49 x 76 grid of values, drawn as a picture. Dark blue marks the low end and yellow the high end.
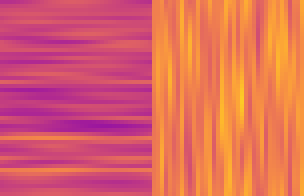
It is made of 1 by 2 panels. Panel 1,1: middling, streaked across. Panel 1,2: high, streaked downward.
